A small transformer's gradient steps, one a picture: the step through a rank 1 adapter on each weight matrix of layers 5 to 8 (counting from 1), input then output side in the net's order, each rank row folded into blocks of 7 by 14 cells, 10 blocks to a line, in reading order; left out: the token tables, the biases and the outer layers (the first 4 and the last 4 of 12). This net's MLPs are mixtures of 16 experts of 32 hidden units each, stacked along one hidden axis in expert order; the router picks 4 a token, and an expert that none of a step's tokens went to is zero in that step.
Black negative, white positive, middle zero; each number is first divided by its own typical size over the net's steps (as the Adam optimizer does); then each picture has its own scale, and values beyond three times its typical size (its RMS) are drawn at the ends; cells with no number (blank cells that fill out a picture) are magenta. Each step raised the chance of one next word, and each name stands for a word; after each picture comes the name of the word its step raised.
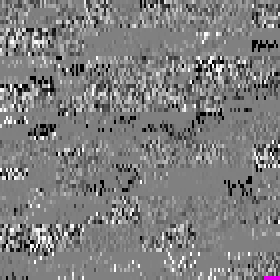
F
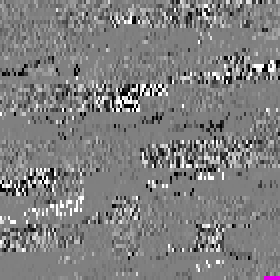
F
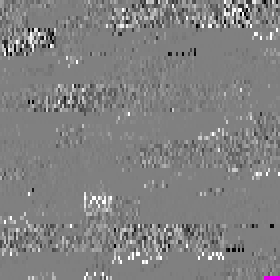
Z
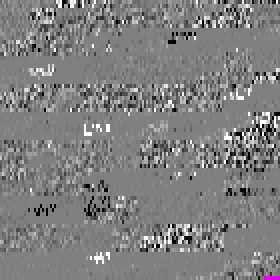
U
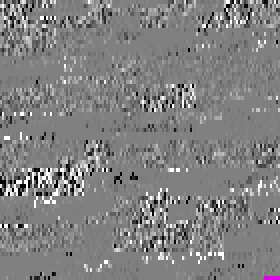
Z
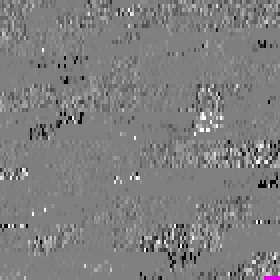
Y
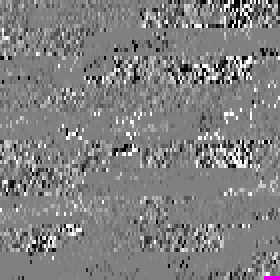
Y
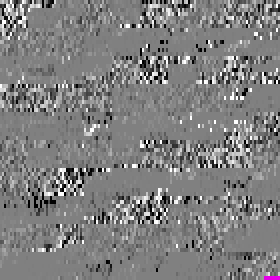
Y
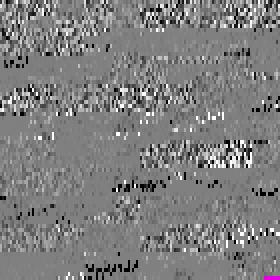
Y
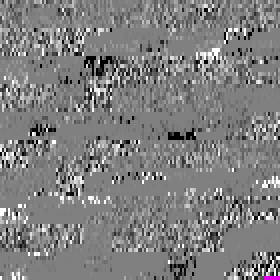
F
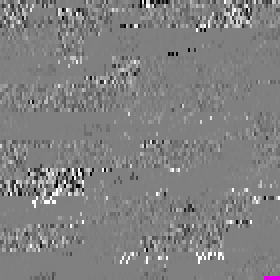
Z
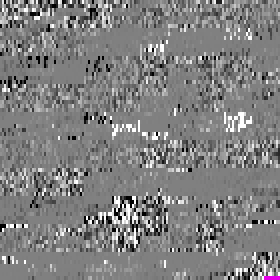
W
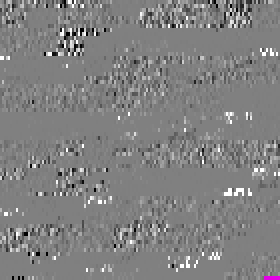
Z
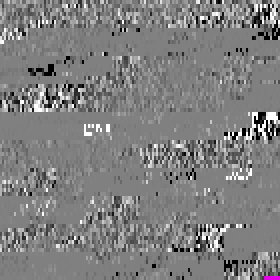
W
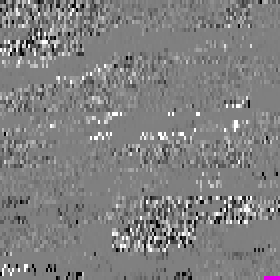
U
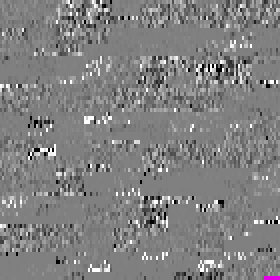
Z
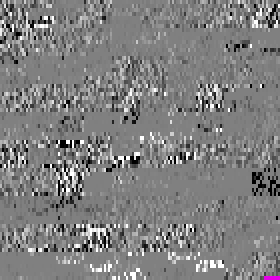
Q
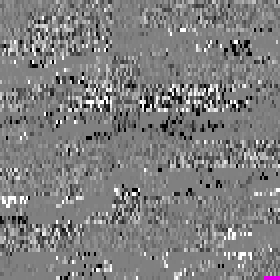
F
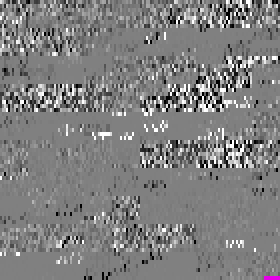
Y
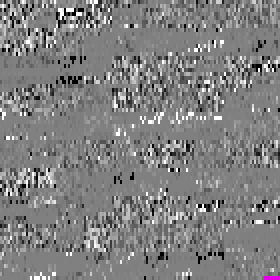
W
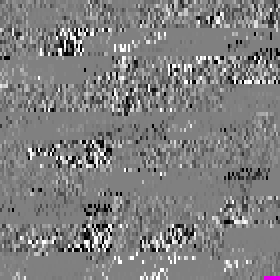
Q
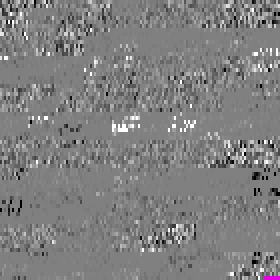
U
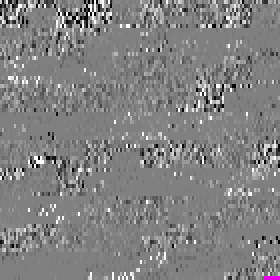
Z
